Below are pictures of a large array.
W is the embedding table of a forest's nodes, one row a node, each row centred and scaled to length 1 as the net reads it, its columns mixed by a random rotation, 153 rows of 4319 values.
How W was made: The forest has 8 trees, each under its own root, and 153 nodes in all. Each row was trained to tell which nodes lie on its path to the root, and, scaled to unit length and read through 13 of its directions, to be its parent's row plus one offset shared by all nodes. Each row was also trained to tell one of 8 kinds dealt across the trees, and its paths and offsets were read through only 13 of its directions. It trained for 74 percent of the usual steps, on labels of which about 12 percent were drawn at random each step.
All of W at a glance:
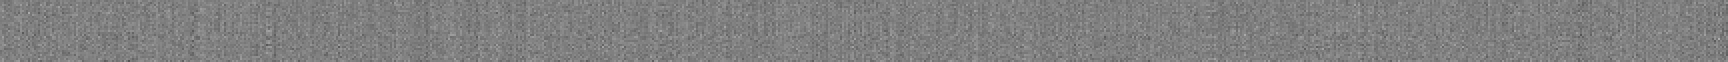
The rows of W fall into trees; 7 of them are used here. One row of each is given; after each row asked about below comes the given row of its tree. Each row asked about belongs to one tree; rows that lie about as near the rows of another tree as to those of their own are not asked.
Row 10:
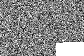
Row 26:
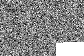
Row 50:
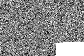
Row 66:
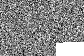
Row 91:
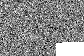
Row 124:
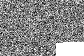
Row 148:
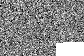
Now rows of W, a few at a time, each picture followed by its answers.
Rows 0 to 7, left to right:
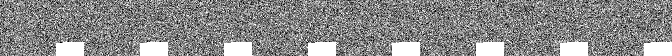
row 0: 148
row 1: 124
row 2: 10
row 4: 50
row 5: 50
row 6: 26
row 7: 91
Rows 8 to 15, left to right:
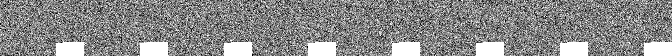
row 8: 10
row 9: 50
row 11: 50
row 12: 148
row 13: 91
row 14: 148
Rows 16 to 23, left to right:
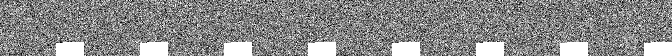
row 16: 91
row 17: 124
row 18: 124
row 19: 66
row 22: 26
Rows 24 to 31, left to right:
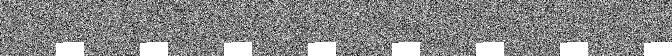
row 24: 148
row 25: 10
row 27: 91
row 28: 91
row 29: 26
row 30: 66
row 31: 10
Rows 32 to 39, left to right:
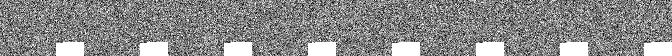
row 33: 91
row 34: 66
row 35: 50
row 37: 66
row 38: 66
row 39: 66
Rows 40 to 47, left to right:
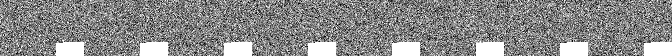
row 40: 10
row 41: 148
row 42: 50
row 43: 50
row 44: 148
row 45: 50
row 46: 91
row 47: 10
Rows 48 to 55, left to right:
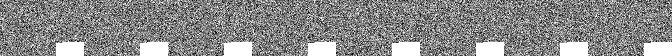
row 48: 66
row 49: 124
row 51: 148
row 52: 91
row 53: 66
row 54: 50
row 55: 10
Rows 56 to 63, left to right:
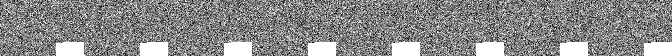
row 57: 10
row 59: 91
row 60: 50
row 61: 10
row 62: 10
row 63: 91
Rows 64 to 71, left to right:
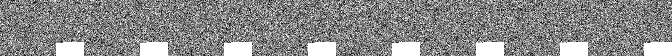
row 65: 26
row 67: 91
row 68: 91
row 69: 50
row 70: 50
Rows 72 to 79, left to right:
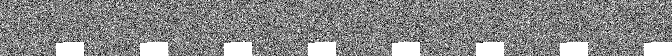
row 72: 10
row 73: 91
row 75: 66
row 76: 66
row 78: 10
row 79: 91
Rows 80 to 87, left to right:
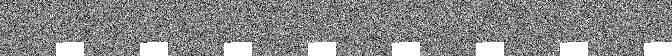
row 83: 26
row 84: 50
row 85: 66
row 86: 26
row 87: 66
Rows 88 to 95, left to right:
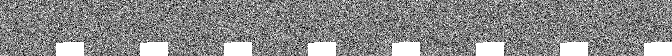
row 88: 66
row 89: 10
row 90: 50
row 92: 124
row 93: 26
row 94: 26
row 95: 124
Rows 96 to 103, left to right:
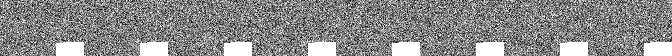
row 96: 50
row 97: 124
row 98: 66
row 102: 26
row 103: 66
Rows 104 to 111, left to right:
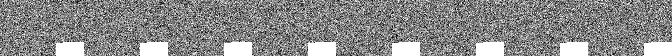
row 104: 10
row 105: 66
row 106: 66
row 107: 50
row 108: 148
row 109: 124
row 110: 148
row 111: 124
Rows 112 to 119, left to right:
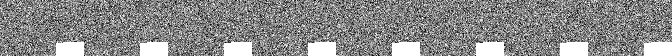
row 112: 124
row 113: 26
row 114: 91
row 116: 66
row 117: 66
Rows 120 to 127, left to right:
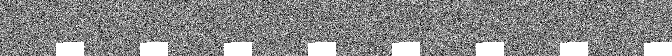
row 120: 26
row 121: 66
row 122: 91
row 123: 26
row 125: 91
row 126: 124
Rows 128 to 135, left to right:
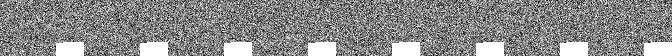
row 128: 50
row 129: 91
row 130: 66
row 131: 66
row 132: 26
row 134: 10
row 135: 10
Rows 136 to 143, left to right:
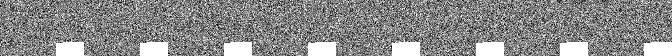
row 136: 148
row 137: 66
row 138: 91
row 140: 50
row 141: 10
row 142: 10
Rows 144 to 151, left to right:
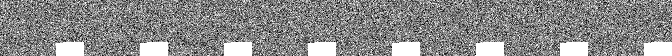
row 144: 50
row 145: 91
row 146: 26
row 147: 66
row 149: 124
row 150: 66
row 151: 124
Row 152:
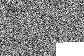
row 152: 26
